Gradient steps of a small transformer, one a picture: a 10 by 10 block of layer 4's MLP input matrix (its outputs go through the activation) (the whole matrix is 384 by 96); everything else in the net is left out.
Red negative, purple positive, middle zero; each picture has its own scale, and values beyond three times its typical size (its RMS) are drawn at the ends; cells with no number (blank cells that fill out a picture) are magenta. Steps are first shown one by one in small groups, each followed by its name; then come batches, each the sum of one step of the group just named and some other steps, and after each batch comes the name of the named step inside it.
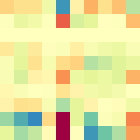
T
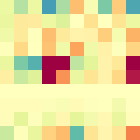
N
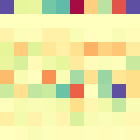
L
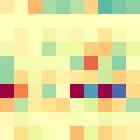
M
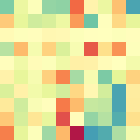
L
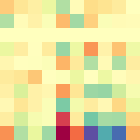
T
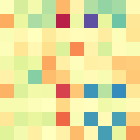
N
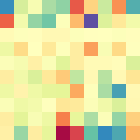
L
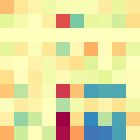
T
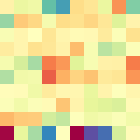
N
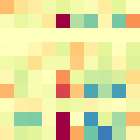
T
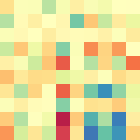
N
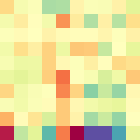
N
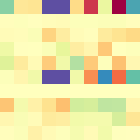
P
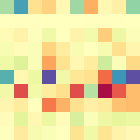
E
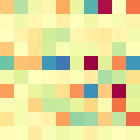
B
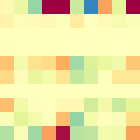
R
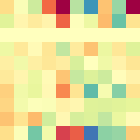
R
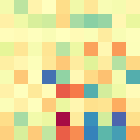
E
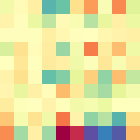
P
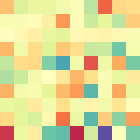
B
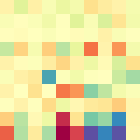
E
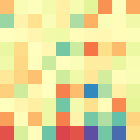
B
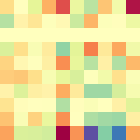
R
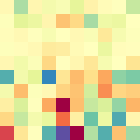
E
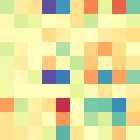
P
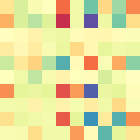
B
